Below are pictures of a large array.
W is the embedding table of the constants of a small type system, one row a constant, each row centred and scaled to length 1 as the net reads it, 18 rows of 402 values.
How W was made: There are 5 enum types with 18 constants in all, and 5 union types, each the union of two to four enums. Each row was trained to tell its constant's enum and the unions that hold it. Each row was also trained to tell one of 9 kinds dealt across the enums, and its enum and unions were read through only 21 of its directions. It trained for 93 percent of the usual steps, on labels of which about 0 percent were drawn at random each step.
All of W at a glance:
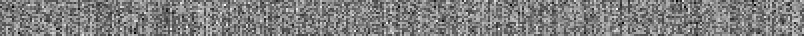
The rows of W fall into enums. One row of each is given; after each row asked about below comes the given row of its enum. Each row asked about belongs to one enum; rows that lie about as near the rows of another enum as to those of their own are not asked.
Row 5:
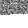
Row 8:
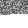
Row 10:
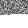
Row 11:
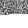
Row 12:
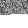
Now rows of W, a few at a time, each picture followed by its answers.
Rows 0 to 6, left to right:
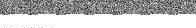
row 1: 5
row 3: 10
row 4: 5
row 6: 10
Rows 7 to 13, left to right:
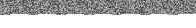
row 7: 11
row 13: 11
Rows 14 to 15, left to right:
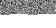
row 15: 10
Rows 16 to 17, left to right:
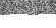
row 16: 12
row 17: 11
